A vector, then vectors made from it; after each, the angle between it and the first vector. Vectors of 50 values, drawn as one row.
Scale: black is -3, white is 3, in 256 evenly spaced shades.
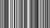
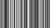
nearly parallel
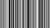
nearly opposite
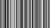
partly aligned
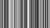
nearly parallel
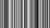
nearly parallel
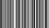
orthogonal
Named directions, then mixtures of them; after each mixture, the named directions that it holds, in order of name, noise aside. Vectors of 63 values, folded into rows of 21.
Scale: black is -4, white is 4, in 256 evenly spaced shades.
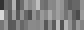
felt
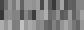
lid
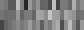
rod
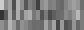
felt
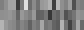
rod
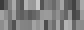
felt, lid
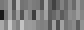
felt, lid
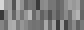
felt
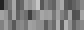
felt, lid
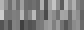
lid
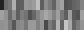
felt, lid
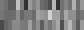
rod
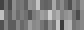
felt, rod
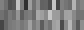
rod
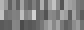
lid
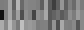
felt, lid
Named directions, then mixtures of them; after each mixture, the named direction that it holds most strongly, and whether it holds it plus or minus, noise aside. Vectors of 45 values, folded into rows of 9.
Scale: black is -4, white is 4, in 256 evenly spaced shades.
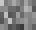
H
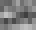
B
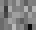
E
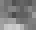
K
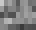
B, minus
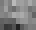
K, minus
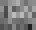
E, plus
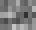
B, plus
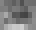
K, plus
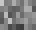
H, plus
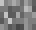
H, plus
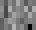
E, plus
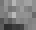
K, minus
